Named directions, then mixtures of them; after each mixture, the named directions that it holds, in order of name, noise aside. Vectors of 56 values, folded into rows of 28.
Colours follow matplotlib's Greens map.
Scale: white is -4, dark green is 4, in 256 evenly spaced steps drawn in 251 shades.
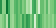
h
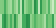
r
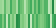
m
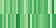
m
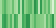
r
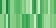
h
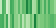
h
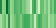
h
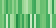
h, m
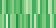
h, m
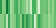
h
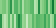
m, r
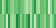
h, m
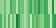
m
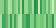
r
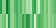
h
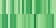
h, r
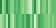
h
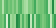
h, m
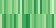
r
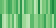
r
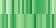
h, r
